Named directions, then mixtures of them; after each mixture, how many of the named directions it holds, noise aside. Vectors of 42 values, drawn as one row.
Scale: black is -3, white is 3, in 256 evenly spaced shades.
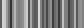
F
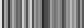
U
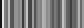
two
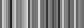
one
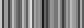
one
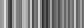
two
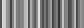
one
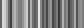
one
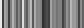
one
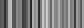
two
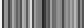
one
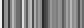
one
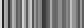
one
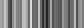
two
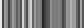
one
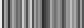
one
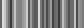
one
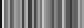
two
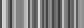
one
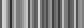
one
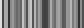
one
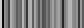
two
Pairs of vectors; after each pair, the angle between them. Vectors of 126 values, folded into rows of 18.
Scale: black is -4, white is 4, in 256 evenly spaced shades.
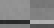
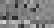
partly opposed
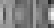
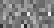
orthogonal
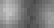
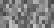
orthogonal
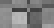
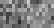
partly opposed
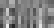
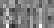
nearly parallel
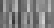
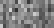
partly opposed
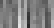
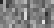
partly aligned
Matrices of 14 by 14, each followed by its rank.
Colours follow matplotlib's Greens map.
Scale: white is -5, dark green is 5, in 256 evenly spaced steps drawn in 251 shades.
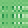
one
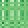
one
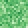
full rank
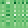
one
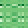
one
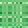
one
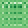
one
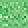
three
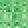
three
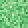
full rank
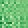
three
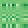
one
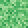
full rank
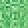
three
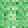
three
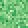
full rank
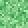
full rank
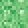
three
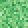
full rank
